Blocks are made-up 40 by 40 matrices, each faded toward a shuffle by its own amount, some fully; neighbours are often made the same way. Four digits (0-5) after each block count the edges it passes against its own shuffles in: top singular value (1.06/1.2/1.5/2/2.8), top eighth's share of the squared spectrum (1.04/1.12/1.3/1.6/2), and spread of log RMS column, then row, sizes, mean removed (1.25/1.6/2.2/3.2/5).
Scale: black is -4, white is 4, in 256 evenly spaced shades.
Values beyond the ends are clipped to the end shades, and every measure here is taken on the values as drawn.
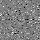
2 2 0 1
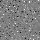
0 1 0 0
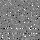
2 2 0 1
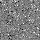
0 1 0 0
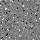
1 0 0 0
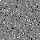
0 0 0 0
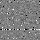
3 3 0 1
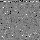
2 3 0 1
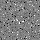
0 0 0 0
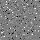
0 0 0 0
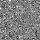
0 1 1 0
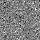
0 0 1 0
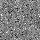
0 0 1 0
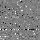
3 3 0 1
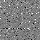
2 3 1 1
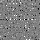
3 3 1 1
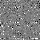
3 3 0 1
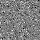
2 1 0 0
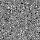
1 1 0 0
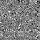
3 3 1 0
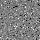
0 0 0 0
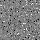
0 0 0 0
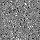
0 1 0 0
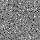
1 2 0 0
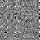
4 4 2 2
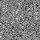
2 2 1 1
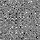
3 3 1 1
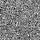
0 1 0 0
